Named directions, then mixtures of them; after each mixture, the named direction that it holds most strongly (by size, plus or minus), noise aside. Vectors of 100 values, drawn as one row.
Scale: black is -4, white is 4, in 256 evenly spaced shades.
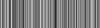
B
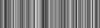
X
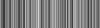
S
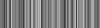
S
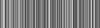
S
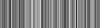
B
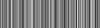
B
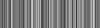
X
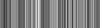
S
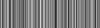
B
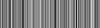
B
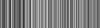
S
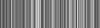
X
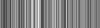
S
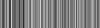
B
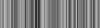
X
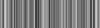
X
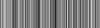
S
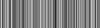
B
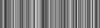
X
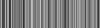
B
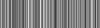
B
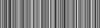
B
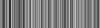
S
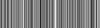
B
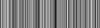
B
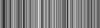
S
